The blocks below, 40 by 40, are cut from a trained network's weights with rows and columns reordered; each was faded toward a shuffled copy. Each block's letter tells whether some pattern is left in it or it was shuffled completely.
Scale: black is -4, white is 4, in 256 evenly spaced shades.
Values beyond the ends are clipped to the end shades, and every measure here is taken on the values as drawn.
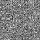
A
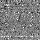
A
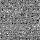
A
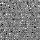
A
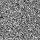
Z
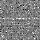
A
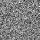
A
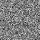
A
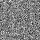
Z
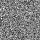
Z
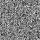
Z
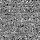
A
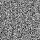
A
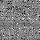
A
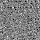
A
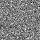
Z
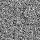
Z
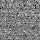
A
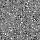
Z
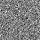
A
